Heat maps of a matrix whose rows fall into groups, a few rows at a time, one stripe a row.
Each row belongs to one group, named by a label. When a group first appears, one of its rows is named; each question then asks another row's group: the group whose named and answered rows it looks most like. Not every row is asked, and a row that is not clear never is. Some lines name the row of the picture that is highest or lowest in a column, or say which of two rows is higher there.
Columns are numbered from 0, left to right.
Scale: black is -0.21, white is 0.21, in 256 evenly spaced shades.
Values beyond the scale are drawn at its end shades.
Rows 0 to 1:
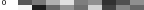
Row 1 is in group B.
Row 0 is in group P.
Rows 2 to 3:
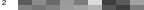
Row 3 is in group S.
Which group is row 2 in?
S
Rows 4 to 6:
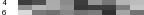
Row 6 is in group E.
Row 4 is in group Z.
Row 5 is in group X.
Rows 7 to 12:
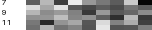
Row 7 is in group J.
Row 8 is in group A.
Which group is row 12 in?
S
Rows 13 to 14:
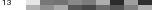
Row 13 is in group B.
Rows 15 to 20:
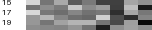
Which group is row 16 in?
J
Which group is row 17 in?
E
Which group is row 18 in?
S
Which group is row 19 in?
J
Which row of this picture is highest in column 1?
18
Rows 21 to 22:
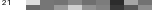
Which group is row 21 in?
E
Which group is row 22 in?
P
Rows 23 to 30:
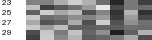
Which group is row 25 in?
J
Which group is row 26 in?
B
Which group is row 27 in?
B
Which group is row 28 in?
A
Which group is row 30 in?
J
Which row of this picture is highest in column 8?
29
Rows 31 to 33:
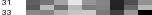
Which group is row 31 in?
P
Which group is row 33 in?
J
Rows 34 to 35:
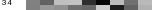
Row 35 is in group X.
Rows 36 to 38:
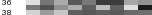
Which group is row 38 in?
A
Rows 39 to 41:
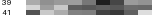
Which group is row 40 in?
A
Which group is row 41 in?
X
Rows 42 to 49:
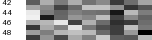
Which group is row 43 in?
S
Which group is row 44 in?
E
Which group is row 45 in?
B
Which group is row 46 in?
A
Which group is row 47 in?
J
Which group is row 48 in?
J
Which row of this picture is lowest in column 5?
47
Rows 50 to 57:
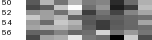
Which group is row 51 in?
P
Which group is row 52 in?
X
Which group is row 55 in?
A
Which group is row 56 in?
Z
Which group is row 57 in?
J
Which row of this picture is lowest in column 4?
52
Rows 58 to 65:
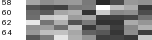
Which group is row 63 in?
X
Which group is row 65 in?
P
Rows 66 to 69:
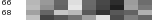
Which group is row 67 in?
E
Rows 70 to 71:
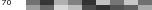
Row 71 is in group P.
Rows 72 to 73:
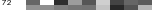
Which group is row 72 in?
S
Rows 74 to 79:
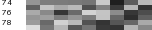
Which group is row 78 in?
P
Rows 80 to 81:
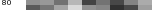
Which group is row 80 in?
X
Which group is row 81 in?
P
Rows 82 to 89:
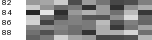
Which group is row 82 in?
A
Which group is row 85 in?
E
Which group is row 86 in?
B
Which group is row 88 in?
Z
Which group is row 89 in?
P
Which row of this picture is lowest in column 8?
84
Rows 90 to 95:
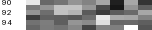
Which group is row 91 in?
J
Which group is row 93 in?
Z
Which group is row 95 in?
Z
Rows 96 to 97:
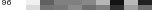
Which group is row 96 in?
B
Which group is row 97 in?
E
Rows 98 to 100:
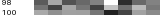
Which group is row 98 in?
S
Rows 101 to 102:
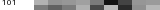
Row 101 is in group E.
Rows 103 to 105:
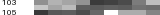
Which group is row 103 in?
X
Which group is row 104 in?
A
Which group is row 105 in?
Z
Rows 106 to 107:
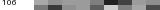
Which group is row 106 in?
E
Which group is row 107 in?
Z
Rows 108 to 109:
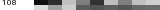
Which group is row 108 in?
Z
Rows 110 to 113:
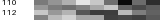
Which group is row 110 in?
J
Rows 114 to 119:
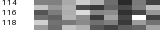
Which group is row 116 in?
P
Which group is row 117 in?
Z
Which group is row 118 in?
E
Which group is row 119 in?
P
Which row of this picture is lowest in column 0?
116
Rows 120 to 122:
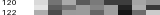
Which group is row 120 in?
E
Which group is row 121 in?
B
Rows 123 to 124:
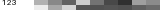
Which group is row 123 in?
E
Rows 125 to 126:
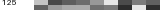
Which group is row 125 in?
B
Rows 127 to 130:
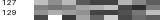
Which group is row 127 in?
A
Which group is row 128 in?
S
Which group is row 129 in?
X
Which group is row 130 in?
S
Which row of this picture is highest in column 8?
129
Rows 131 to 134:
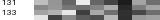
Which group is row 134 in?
B
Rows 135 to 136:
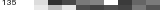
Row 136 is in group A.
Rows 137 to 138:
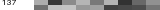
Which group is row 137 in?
B
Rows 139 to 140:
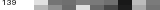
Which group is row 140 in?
E
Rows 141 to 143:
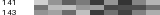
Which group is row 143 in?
X
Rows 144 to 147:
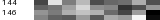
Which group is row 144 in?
J
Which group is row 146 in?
J
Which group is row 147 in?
Z
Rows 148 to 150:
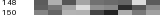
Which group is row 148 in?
J
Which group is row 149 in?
P
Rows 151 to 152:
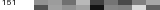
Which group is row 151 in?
X
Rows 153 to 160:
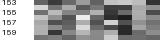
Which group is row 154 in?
E
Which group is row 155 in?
J
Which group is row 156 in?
E
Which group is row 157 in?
B
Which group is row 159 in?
B
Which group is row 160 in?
S
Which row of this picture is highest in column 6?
153
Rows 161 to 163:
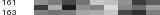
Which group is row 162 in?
S
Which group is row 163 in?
S
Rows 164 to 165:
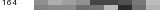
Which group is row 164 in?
X
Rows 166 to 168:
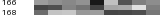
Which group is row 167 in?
Z
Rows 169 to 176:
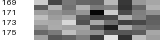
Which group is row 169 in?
B
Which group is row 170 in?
X
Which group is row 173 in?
A
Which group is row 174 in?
A
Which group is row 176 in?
B
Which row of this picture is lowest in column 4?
171
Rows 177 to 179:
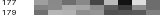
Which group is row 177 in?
B
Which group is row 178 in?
J
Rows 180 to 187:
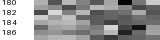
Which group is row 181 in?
S
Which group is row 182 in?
J
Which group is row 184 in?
A
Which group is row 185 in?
S
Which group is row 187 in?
A
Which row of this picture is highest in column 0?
183
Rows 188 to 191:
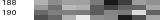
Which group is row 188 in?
E
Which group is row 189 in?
P
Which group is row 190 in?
Z
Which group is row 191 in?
P
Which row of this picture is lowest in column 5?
188
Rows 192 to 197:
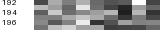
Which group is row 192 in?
J
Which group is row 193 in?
E
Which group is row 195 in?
J
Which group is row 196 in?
P
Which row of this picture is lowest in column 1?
196
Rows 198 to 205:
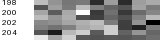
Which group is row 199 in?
J
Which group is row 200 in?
P
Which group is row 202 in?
J
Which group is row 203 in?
S
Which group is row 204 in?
Z
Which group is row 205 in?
A
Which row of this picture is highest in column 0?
205
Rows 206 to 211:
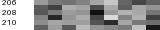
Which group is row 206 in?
S
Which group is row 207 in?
Z
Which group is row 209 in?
Z
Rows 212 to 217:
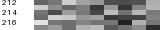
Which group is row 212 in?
P
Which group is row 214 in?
Z
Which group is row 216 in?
E
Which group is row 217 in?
J
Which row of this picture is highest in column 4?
217
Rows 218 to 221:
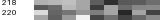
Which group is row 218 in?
A
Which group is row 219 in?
Z
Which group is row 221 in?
P
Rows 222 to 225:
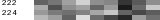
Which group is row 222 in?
P
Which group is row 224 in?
S
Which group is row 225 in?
E
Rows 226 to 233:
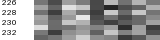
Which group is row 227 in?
P
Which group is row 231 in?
B
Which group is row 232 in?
Z
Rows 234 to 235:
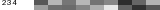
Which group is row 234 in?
X
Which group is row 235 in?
S
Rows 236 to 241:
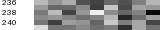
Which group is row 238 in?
J
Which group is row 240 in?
Z
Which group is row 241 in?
E
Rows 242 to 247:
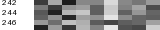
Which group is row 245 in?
S
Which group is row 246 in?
P
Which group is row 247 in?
S
